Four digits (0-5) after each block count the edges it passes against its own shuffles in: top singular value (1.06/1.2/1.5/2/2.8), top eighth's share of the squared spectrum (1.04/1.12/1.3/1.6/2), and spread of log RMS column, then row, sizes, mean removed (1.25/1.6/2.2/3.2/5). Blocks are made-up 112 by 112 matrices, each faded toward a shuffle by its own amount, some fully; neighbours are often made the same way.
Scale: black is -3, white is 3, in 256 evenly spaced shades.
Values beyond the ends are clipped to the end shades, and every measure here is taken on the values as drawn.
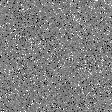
0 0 0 0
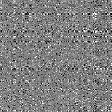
5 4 3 3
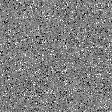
3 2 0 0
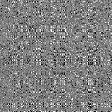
5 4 3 3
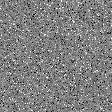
0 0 0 0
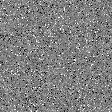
0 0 0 0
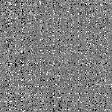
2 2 3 3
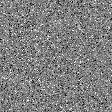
0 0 0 0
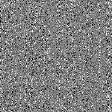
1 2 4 0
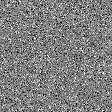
0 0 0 0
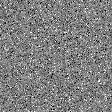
0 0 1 0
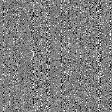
2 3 4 0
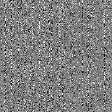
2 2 4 0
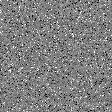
0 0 0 0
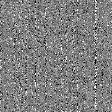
2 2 3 0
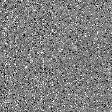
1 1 2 0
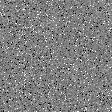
0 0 1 0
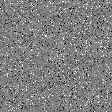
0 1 1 0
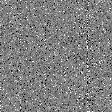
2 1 2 0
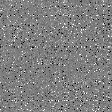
4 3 2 2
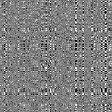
5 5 4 3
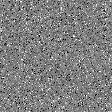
3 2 1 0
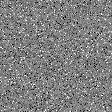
2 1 0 0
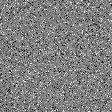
2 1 0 0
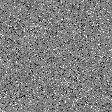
2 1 0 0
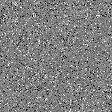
2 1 0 1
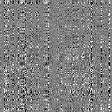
5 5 4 3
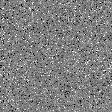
2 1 0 0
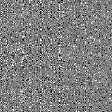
4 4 3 2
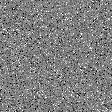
1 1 0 0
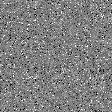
3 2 1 0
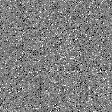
3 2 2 1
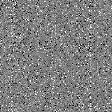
3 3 2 1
